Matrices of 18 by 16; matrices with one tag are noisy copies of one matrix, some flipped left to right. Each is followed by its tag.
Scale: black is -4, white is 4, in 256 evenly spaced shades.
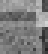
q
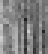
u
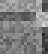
q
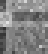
q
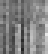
u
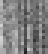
u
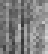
u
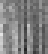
u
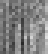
u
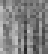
u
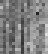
u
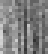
u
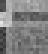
q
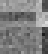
q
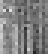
u
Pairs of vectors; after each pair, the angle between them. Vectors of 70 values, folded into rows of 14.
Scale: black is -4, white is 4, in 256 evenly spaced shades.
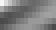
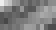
nearly parallel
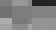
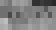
nearly parallel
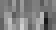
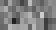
partly aligned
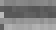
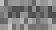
partly aligned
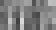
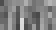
nearly parallel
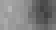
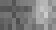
nearly opposite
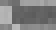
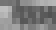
nearly parallel
